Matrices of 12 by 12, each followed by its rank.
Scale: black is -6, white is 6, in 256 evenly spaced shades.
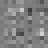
two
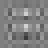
one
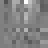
two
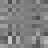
two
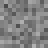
full rank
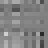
two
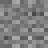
two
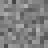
full rank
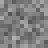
full rank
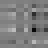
one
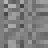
two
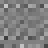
two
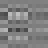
one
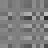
one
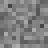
full rank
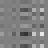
one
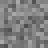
full rank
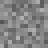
full rank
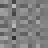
two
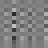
one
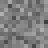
full rank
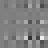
one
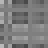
one
